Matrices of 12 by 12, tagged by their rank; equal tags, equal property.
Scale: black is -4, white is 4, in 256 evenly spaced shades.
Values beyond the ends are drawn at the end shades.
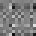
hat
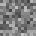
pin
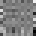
hat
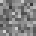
pin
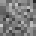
pin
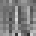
hat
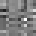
hat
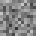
pin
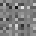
hat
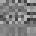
hat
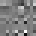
hat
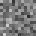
pin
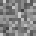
pin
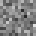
pin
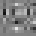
hat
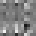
hat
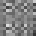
hat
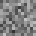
pin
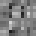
hat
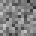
pin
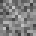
pin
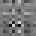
hat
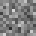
pin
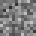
pin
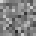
pin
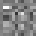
hat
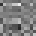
hat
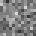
pin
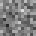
pin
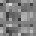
hat
